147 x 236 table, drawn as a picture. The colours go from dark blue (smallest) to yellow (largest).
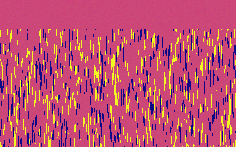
Streaks run downward. No overall slope runs across the table. Neither half mirrors the other. The top part is calmer, up to a seam about 20% of the way down. On average the colour sits 50% of the way up the scale.
